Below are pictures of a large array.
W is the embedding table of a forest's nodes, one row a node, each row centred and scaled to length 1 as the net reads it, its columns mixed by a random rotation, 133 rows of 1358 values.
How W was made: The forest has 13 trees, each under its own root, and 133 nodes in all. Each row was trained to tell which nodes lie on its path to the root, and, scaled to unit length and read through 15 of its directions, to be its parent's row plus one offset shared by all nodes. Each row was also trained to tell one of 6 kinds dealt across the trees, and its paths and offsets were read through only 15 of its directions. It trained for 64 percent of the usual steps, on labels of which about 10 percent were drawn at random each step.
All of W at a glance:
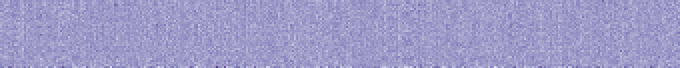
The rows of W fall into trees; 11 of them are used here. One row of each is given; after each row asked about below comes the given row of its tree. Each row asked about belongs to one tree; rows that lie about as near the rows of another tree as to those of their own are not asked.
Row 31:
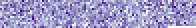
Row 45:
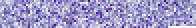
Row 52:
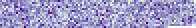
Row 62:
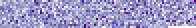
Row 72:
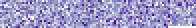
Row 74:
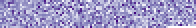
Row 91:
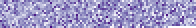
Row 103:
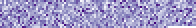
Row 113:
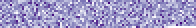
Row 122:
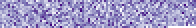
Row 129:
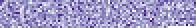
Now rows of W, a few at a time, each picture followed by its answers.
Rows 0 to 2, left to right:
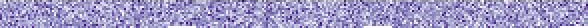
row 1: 52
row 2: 74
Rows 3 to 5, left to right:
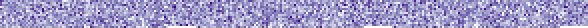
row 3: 31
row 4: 31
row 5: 31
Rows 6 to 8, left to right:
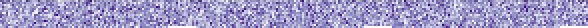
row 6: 91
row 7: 62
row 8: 103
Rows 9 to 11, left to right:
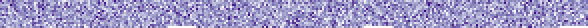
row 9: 31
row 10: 31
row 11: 62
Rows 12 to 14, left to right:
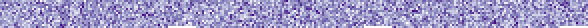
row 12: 62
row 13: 91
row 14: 103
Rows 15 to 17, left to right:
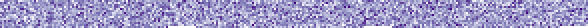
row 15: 72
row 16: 74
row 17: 74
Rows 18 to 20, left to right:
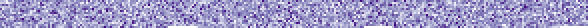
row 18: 52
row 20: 91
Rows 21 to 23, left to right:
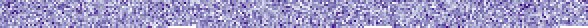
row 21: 74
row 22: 72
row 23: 91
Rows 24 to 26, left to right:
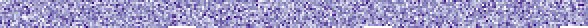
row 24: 72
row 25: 103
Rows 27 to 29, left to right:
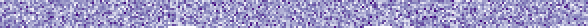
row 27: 72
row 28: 62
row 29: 103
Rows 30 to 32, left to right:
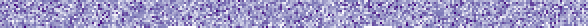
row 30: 103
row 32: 62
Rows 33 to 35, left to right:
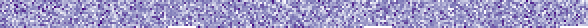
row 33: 103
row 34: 31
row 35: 113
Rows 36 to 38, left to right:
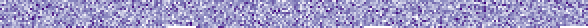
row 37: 103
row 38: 72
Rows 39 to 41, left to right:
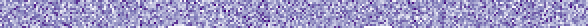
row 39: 103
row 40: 62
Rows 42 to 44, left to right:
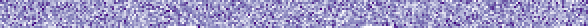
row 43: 31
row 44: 91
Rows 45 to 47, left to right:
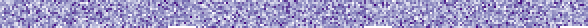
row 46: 72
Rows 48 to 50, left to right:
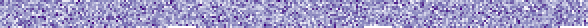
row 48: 103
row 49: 45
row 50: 113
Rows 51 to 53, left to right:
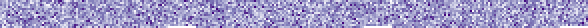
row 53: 103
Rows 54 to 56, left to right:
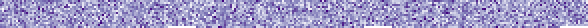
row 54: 103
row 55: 45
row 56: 52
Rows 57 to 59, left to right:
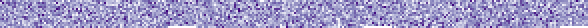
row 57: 74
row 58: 31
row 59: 72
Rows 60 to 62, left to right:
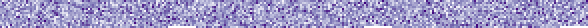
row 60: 45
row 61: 45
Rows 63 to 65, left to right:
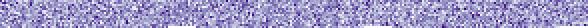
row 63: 113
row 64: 103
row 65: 91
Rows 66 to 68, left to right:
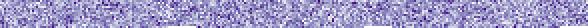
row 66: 91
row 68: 52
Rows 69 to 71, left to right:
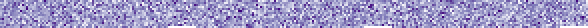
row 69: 74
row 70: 103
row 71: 45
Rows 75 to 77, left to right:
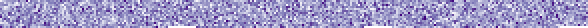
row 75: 45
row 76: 72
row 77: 52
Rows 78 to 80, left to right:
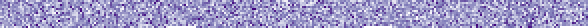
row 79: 74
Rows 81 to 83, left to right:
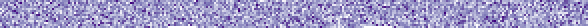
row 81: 129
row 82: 31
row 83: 31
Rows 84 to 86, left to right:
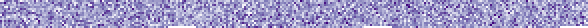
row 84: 72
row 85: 62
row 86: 103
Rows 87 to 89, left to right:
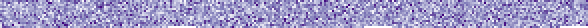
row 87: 91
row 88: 72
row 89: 62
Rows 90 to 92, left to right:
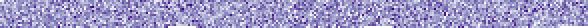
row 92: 31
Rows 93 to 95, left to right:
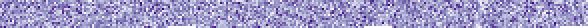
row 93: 74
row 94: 62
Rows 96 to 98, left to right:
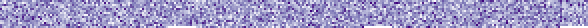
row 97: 72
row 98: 72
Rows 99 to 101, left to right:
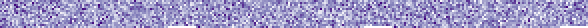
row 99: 103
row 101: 31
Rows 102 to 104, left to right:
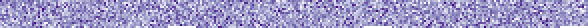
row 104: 72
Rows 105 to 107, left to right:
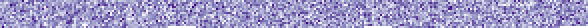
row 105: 31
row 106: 72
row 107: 74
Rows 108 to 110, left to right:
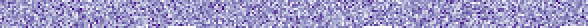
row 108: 74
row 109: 74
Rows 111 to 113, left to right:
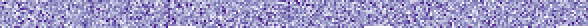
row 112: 72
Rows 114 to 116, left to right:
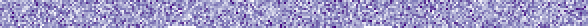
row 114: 62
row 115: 62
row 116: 31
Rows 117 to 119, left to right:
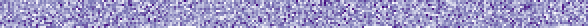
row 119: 91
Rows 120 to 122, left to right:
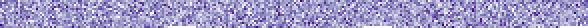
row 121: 62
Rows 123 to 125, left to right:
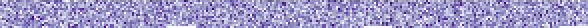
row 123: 52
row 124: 129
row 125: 62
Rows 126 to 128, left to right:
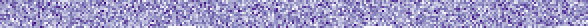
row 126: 31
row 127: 74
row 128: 91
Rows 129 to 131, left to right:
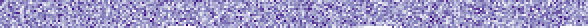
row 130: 91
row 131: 45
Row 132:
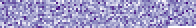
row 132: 74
